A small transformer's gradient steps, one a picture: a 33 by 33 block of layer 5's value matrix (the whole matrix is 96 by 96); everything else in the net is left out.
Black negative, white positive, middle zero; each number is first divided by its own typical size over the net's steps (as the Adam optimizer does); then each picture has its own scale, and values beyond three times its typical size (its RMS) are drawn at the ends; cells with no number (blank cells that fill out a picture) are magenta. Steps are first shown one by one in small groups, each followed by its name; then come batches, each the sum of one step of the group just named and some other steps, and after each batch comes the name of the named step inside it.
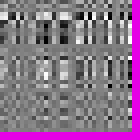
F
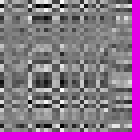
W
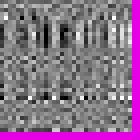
F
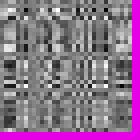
F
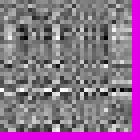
W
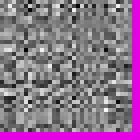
W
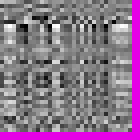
W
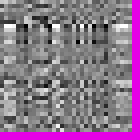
W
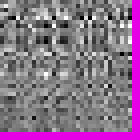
F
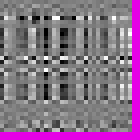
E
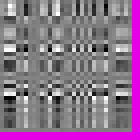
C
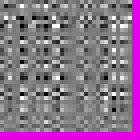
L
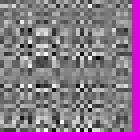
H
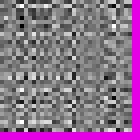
L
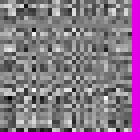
C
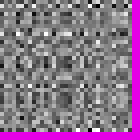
H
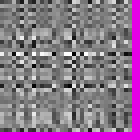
H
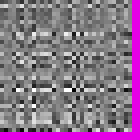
H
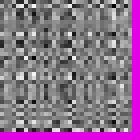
E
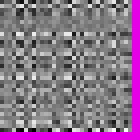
H
